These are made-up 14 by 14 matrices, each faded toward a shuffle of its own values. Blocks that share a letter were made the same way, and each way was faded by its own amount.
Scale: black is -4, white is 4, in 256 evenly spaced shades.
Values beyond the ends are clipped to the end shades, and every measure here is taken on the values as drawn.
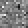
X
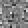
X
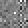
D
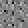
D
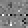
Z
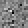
X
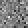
X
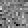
X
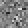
X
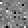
Z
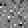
X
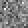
X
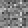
D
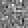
X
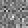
D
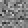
X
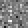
X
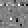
Z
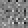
D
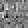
D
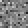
X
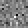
Z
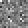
X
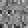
D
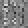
D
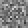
X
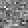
Z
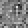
D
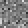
X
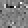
Z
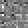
D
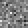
X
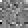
D
